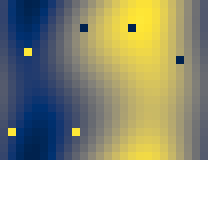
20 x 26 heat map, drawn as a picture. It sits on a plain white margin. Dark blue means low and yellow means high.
Six lone cells stand out: three far higher and three far lower than their neighbours. The bottom left is the ninth with the lowest average. Values change most from cell to cell in the top middle. Overall the values sit about 50% of the way up the scale.
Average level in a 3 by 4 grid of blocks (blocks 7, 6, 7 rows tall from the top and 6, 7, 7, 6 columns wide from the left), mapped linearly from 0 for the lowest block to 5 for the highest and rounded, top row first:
0253 | 0243 | 0143
